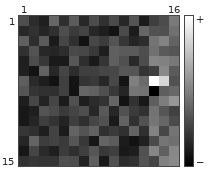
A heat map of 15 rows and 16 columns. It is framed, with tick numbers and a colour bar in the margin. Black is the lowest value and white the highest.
The right part is higher, past a seam about 80% of the way across. The ninth with the highest average is the middle right. No regular stripes run through it. The bottom left is the calmest part. In the middle right lies a patch that is rougher than the rest. The values are skewed, with a long tail toward high values. Values change most from cell to cell in the middle right.
